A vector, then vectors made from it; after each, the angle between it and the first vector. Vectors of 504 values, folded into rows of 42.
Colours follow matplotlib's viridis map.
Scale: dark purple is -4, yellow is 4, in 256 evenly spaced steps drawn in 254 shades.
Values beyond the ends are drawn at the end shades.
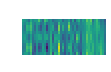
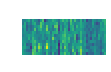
nearly opposite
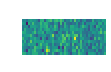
partly opposed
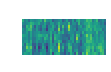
nearly parallel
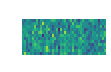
partly opposed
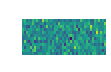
orthogonal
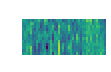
nearly parallel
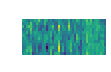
nearly parallel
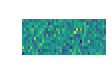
orthogonal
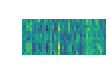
nearly parallel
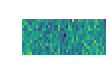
partly aligned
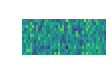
partly aligned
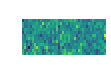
partly opposed
